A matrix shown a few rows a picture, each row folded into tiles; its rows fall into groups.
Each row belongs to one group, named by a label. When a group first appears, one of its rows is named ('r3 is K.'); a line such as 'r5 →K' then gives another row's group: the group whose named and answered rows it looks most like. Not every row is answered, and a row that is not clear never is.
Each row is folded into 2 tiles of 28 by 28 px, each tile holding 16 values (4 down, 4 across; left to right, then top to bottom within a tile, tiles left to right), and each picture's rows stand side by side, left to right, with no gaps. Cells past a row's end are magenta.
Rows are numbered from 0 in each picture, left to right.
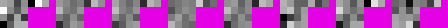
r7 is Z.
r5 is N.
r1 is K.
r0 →K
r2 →K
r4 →K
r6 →K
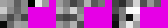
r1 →N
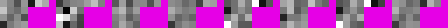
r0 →K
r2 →Z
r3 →K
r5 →N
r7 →K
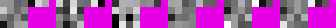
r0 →K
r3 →N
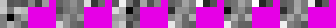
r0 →N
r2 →Z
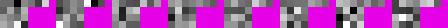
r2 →N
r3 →N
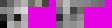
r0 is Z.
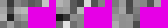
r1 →N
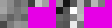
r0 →K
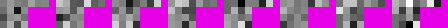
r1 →N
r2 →Z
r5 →K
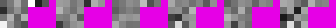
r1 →K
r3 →N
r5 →N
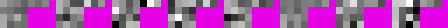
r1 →N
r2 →K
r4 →N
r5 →Z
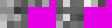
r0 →Z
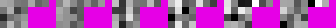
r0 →N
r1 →Z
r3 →N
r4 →N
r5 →K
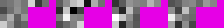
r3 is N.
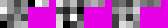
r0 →K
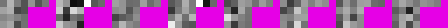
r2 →N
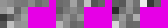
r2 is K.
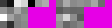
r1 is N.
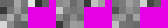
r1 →K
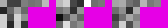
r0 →Z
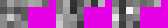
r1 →Z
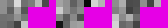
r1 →K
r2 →Z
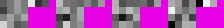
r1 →N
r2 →N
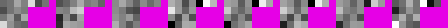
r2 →Z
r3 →K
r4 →K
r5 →K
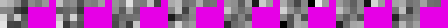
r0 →Z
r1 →Z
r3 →N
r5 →K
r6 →K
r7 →N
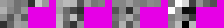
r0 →K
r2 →N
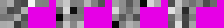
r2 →K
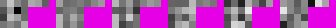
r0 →N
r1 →Z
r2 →Z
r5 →K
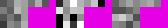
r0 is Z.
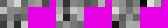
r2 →K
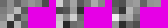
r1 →Z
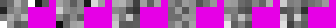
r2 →Z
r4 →Z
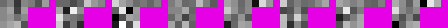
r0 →Z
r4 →K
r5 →Z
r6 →N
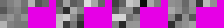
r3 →K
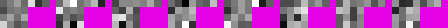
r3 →Z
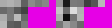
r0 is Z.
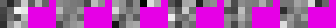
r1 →K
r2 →K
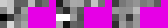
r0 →N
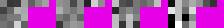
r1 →K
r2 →Z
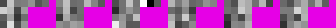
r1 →N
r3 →Z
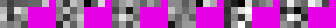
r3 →K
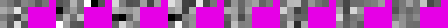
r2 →N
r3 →N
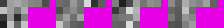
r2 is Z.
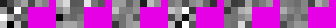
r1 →N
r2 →K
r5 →K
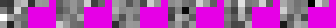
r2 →K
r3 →N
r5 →K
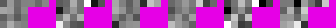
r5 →Z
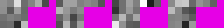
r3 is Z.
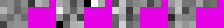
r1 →K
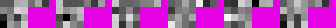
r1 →N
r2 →Z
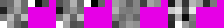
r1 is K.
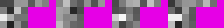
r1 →Z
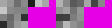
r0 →K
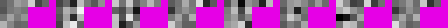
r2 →Z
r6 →N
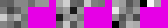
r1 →N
